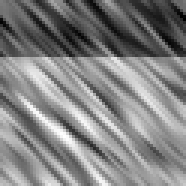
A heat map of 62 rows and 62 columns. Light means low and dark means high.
The top part is higher, up to a seam about 30% of the way down. The grain runs diagonally down to the right. No lone cell stands out from its neighbours. The bottom right is the smoothest part.
